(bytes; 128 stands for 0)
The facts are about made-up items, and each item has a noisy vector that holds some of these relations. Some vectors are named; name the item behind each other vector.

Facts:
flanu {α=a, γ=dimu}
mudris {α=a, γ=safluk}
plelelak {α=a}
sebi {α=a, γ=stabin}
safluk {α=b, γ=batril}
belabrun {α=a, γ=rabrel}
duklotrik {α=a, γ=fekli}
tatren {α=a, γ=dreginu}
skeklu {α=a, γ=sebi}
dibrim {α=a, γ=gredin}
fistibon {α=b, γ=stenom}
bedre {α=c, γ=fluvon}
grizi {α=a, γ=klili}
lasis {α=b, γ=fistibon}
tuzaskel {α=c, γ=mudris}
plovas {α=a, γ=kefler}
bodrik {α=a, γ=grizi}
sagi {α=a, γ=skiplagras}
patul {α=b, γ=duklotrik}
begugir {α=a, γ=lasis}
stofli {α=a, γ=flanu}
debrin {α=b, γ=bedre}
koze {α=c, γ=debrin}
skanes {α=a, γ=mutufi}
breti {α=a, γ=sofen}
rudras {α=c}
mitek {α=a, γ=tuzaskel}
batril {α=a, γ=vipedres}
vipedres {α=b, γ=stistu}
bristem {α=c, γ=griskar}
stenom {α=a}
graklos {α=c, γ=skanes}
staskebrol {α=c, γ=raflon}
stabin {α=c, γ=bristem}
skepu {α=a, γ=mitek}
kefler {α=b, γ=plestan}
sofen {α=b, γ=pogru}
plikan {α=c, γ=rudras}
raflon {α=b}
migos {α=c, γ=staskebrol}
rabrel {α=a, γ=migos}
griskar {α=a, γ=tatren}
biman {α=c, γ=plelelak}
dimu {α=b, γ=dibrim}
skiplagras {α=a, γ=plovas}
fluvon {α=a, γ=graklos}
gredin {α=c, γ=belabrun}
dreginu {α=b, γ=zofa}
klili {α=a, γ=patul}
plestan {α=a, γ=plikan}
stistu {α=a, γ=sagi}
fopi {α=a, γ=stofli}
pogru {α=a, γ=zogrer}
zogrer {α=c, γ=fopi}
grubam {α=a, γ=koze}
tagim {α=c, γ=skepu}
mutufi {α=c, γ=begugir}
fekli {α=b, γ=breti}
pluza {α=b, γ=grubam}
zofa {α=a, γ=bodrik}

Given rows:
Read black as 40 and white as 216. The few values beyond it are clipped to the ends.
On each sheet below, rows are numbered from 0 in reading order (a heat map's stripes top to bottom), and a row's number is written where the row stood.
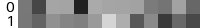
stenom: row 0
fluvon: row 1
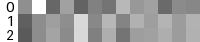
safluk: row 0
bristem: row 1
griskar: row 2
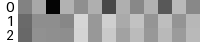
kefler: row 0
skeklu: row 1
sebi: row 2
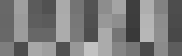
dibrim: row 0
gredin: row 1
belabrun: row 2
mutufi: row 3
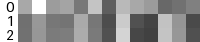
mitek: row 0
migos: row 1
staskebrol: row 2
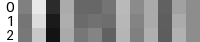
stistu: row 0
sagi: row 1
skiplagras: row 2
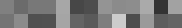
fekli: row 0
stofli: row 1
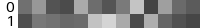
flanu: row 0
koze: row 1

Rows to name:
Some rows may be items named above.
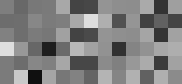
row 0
fekli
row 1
bedre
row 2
fekli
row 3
biman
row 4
duklotrik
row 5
skiplagras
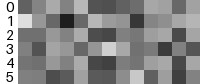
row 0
grizi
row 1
biman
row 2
patul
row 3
skanes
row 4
patul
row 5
zogrer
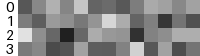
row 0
zofa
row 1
graklos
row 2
plelelak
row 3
fopi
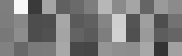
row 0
vipedres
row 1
fopi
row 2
stofli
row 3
fekli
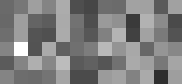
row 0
klili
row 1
gredin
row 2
dimu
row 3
batril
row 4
bodrik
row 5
breti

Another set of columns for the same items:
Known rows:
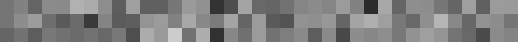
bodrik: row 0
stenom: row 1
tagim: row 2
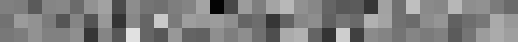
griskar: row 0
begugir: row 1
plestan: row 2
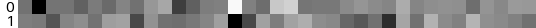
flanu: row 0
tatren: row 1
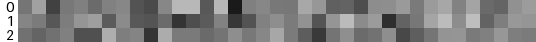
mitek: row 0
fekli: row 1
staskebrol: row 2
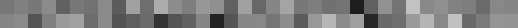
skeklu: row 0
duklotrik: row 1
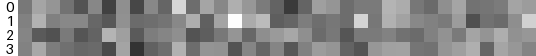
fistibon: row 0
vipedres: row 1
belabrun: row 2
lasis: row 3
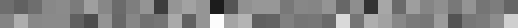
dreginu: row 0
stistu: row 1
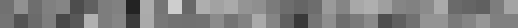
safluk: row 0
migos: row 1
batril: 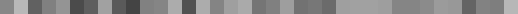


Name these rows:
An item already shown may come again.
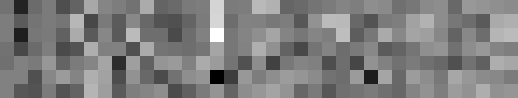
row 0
gredin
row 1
sofen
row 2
fopi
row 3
rabrel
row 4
fluvon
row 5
zofa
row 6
belabrun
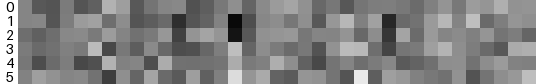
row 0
belabrun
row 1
duklotrik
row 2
dreginu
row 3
breti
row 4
rabrel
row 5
skiplagras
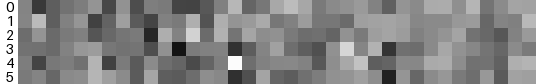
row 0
zogrer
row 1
batril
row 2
mudris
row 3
patul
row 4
pogru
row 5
grizi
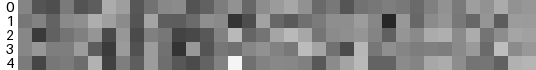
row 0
belabrun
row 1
grizi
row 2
zogrer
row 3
plovas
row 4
pogru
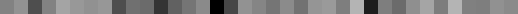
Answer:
klili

